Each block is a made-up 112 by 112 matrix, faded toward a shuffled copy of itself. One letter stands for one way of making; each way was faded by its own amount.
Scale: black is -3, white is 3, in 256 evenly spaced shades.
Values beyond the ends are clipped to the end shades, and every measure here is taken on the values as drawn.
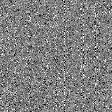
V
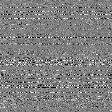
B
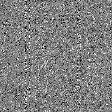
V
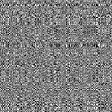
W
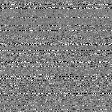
B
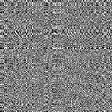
W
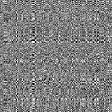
W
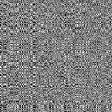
W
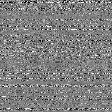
B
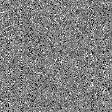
V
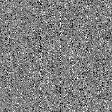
V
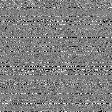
B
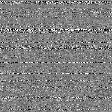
B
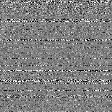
B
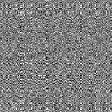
W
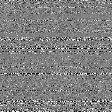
B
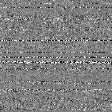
B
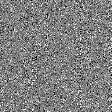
V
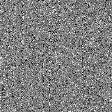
V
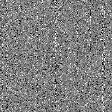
V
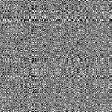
W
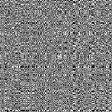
W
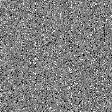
V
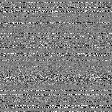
B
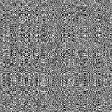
W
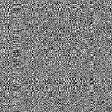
W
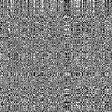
W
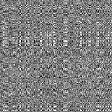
W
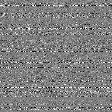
B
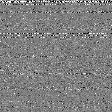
B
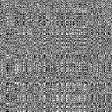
W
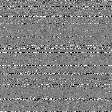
B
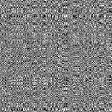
W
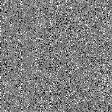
V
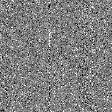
V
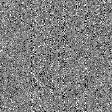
V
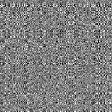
W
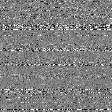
B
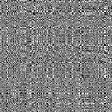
W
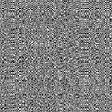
W
